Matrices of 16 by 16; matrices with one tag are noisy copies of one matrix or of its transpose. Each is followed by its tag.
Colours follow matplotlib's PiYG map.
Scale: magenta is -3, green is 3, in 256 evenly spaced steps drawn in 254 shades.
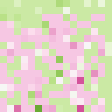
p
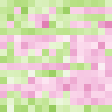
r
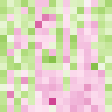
r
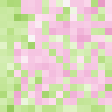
p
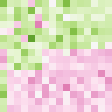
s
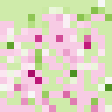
p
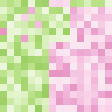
s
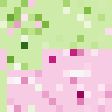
s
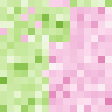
s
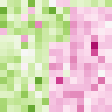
s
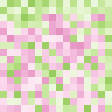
p
